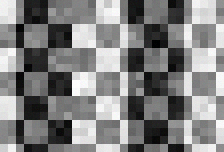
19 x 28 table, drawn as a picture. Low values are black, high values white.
Stripes running up and down repeat 2 times from left to right. On average the colour sits 50% of the way up the scale. There is no overall slope.
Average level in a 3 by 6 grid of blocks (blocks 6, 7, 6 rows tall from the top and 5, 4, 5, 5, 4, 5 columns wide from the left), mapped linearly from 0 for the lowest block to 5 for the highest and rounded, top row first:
205205 / 205205 / 205205
